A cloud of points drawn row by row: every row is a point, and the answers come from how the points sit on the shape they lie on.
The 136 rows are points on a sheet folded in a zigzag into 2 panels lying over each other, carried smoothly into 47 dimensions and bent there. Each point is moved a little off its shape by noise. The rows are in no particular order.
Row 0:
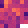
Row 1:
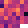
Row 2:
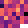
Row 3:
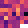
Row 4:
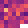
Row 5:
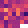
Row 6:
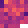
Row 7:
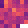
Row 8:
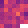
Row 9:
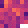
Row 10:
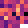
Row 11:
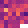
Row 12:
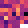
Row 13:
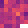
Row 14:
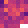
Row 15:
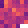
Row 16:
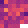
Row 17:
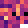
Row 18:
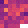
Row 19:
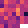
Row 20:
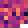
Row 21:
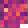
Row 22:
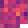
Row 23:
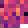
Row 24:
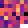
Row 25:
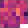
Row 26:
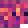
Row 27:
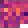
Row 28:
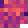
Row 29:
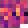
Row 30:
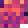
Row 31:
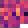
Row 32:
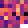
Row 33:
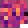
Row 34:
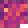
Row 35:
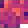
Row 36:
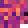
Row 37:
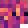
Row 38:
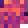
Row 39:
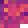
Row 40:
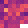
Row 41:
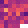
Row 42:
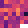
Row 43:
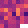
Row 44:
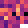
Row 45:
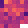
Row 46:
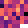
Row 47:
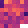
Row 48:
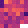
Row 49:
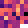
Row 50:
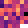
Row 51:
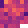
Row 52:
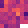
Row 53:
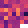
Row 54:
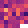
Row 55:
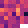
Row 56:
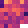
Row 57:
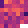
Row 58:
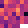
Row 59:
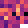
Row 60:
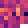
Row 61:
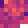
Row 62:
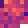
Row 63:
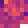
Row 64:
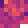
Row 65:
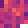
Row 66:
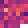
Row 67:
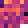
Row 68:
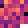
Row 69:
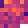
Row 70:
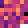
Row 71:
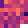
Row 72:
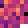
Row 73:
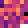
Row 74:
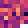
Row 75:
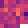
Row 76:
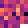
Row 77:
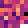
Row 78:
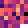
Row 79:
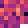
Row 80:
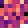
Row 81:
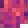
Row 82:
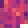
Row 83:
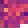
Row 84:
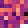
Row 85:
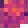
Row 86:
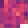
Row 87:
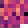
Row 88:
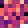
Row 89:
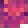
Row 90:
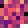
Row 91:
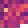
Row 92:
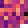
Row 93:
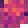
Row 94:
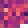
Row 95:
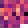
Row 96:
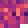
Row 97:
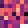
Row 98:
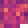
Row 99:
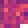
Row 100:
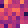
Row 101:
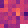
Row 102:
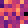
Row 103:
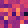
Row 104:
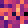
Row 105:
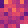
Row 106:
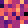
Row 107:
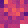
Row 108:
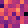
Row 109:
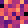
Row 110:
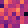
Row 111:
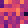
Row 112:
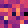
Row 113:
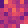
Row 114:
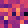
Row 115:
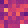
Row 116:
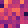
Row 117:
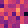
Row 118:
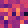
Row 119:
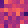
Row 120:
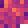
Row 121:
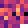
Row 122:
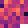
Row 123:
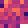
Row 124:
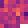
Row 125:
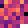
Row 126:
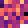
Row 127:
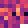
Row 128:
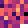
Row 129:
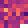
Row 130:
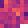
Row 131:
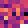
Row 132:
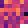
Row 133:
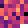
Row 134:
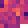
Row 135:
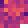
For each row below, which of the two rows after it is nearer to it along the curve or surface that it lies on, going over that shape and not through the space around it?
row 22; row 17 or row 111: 17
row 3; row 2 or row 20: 20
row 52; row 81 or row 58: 81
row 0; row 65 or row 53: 65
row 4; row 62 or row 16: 16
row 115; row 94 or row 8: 94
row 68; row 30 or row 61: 30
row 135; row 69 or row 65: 69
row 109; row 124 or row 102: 102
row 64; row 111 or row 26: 111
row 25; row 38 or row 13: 13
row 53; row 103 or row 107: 103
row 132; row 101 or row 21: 21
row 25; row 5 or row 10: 10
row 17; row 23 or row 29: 29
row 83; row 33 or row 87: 33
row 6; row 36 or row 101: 36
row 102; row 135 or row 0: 135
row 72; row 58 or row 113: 58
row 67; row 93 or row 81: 93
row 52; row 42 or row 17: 17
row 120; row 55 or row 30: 55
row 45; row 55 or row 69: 69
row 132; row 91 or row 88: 88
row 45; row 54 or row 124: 54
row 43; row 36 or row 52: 52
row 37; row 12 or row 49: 49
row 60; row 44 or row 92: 44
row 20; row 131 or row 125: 131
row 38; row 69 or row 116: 69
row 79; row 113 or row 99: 99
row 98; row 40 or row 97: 97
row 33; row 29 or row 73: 73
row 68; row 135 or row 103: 103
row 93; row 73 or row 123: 73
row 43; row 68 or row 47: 68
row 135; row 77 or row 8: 77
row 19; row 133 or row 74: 133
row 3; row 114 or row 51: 114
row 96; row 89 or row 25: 25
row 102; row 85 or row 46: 46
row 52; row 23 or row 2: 23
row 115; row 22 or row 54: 54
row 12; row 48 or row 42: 42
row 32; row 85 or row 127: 127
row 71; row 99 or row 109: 109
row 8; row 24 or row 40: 24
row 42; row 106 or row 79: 106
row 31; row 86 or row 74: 86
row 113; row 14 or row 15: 14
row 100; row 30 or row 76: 76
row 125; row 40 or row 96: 96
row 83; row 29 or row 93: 93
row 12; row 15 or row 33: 33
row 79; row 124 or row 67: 124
